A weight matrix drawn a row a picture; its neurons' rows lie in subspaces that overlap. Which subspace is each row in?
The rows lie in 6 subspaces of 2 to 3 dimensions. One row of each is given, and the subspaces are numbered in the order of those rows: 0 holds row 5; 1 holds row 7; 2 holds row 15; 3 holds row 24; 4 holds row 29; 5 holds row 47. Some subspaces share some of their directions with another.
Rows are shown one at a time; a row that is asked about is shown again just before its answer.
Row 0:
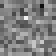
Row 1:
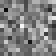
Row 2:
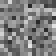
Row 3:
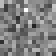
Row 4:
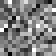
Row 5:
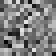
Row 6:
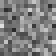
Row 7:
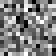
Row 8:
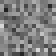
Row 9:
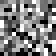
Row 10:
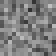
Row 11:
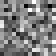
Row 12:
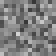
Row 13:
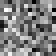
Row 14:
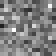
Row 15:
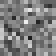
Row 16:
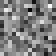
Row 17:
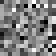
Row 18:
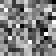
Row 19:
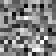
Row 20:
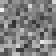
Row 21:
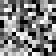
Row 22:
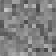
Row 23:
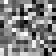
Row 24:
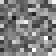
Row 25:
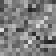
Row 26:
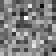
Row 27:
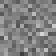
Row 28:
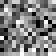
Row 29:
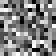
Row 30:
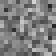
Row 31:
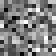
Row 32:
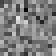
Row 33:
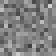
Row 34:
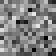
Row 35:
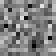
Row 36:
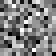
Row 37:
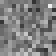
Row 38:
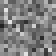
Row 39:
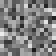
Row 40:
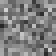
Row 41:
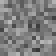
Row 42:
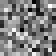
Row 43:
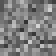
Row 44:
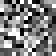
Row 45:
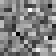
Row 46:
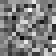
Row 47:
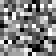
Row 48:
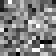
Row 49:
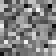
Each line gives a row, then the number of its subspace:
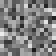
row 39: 2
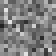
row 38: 5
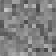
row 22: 3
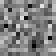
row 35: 5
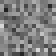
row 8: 3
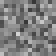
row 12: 1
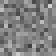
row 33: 4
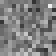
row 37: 3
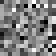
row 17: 2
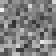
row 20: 4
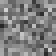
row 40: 5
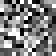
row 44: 0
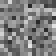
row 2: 2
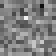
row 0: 5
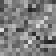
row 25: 4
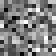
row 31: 3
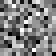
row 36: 0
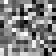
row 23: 5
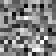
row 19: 5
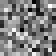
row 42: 0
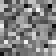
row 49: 0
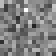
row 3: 1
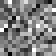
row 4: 4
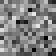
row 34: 3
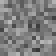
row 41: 4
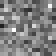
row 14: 1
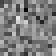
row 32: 1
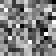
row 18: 2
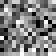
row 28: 3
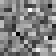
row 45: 5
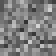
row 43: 4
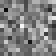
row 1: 2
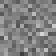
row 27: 3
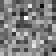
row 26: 5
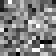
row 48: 4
